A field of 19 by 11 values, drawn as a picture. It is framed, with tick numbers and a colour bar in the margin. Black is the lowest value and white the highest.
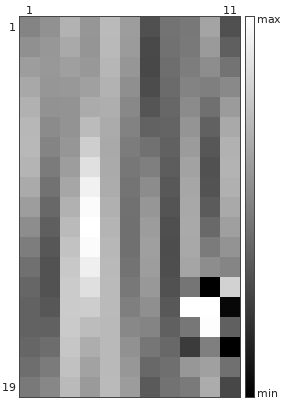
Roughest part: bottom right. Calmest part: top left. Odd patch: rougher, in the bottom right. Ninth with the highest average: middle left. Grain: streaks running down.
